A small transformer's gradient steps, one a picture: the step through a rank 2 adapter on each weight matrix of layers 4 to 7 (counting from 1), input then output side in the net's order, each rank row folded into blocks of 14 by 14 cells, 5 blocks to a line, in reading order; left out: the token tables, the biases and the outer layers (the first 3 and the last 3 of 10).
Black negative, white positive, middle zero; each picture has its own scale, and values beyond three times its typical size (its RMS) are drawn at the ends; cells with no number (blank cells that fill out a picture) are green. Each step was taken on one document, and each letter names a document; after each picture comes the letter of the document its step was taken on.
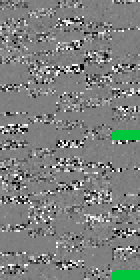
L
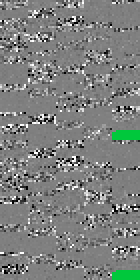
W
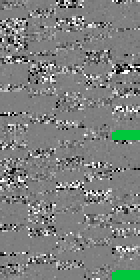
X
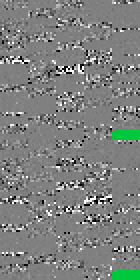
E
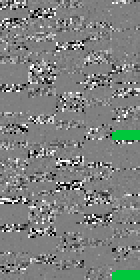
W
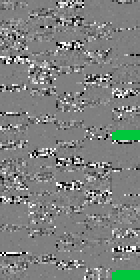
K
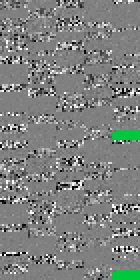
W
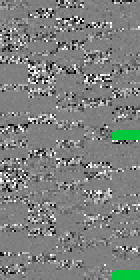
X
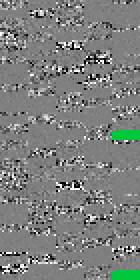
K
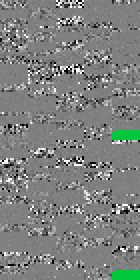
X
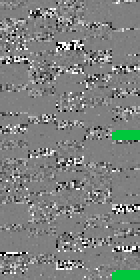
K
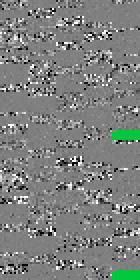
W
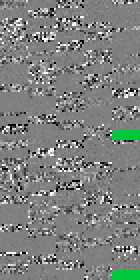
L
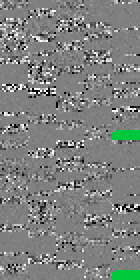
K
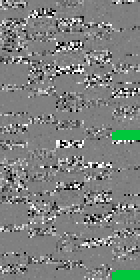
W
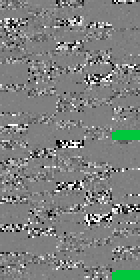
E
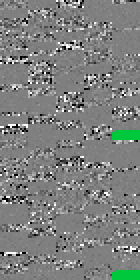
L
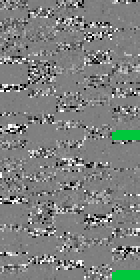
W
